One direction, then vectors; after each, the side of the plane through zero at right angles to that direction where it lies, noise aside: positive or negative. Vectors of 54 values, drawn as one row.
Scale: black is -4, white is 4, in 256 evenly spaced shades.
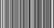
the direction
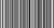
positive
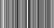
positive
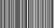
negative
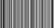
negative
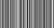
positive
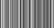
positive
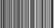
negative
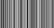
negative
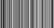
negative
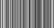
positive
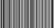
negative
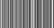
positive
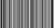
negative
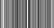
positive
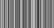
positive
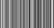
positive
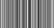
positive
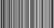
negative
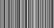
negative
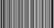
negative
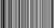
negative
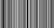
negative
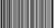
negative
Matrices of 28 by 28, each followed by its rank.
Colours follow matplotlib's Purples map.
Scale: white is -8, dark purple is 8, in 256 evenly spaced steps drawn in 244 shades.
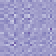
three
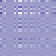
one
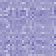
five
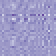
three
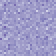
five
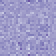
five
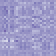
three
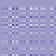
one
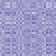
three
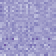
five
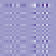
one
